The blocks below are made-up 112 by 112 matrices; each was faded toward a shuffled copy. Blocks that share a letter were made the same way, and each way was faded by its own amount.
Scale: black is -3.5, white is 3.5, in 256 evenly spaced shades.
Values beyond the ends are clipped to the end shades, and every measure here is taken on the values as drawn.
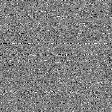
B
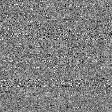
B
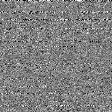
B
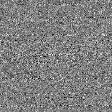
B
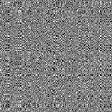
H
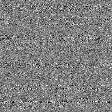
B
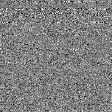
B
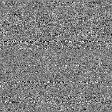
B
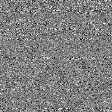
B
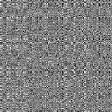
H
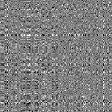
H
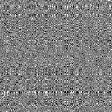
H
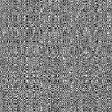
H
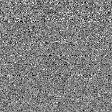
B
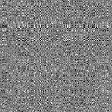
H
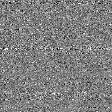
B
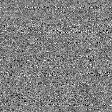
B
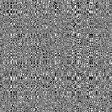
H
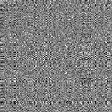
H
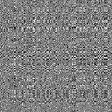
H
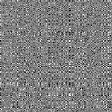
H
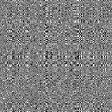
H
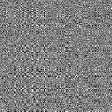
H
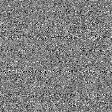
B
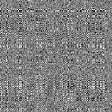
H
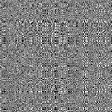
H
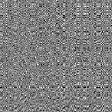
H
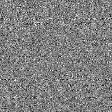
B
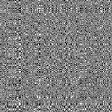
H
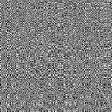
H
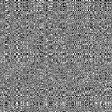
H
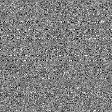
B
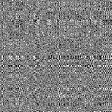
H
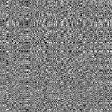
H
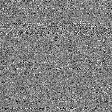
B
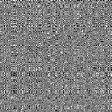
H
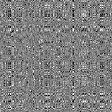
H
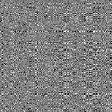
H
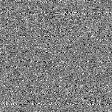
B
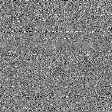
B
